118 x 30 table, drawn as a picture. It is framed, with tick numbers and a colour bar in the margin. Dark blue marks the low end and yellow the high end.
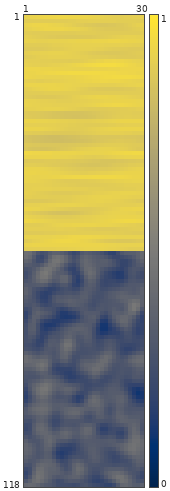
It is made of 2 by 1 panels. Panel 1,1: very high, streaked across, faint in contrast. Panel 2,1: low, blotchy.
